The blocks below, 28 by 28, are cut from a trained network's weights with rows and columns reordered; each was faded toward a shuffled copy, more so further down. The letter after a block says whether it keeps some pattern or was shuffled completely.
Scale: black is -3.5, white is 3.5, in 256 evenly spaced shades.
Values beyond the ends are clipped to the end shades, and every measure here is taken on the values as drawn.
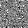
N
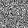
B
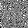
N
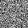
N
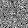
B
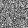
B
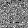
N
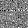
N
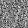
N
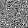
N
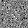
B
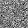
N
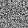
N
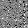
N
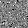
B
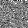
N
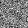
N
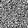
N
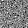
B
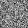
N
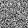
N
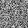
N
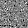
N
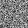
B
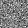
B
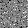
B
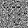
N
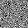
B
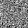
B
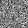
B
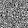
N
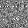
N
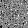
B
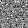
N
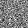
N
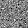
B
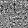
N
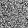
B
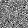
B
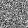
B
